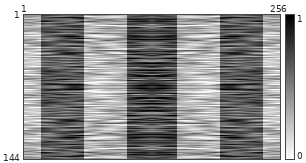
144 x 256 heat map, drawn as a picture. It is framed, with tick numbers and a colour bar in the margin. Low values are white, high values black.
Stripes running up and down repeat 3 times from left to right. Overall the values sit about 50% of the way up the scale. Its left and right halves mirror each other, and so do its top and bottom.
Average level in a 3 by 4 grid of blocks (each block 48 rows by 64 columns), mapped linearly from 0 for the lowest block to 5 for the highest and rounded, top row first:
5 1 1 5 | 5 0 0 5 | 5 1 1 5
